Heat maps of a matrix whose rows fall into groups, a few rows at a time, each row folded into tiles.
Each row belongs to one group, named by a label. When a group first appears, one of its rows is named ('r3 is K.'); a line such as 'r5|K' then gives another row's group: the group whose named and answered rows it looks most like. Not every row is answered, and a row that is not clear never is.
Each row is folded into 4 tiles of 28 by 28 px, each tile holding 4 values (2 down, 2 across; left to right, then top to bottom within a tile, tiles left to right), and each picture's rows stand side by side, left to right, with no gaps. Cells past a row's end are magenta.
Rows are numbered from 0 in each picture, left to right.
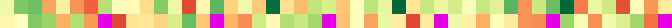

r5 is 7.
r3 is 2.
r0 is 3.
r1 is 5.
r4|2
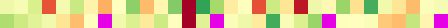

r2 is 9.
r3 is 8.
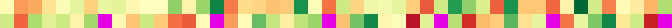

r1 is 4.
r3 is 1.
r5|3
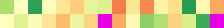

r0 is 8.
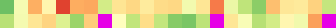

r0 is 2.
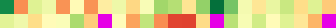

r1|4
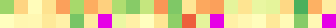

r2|7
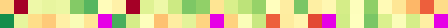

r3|3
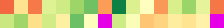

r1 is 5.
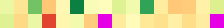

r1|8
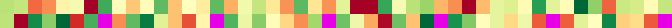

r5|3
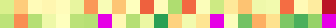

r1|9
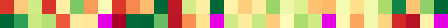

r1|1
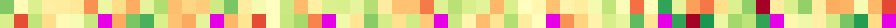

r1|1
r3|3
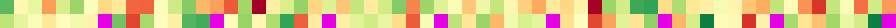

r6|1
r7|9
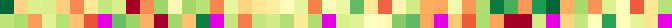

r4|4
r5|9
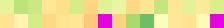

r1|1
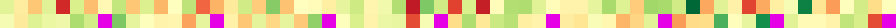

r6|9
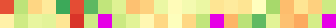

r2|1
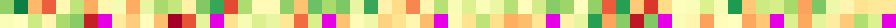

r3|8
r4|4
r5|1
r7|8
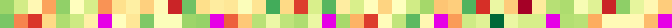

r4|9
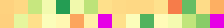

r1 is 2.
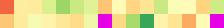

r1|1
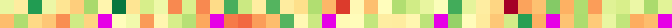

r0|8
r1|7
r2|5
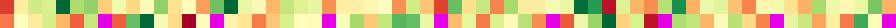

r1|1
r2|5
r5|3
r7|8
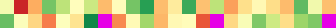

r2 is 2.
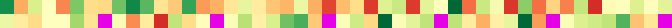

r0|7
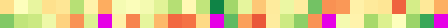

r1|4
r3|2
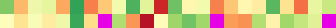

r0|7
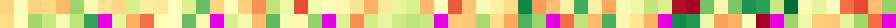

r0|2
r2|9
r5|3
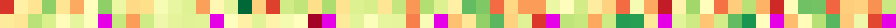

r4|3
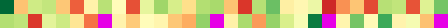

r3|9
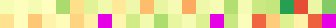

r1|9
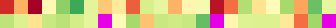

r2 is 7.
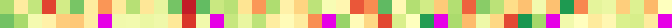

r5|7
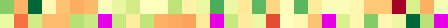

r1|4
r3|2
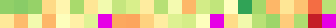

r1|5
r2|3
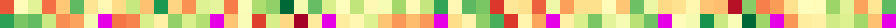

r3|4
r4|3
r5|2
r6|2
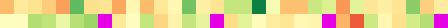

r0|2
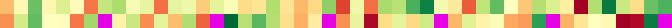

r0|1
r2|1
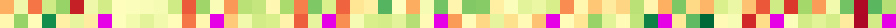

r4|3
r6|1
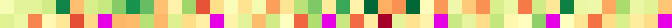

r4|9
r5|5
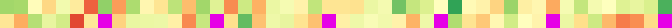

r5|4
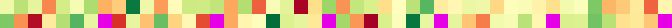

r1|3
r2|9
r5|3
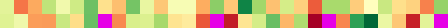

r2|3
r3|1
